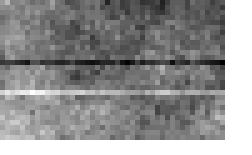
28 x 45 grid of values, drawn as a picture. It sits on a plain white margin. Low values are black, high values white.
Values rise toward the bottom left. The grain runs across in streaks. Rows 13 and 19 stand out from the rest.
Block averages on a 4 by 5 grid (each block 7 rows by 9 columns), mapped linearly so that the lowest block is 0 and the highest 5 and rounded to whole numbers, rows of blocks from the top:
3 1 1 0 0 | 2 1 0 1 1 | 5 3 2 2 2 | 5 4 3 2 3
